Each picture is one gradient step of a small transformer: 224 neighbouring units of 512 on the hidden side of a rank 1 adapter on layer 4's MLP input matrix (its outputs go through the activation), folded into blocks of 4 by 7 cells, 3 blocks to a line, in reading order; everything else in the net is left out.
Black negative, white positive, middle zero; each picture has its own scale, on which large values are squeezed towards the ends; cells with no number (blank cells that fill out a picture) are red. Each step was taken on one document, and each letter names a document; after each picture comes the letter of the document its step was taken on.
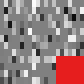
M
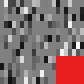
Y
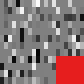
M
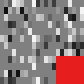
M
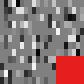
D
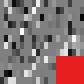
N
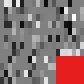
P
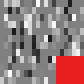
N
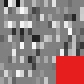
D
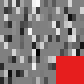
D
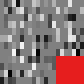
D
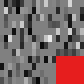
Y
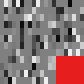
P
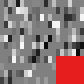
D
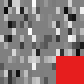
M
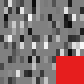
N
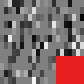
N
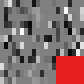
N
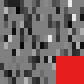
Y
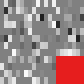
P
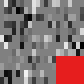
Y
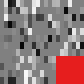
Y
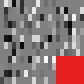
N
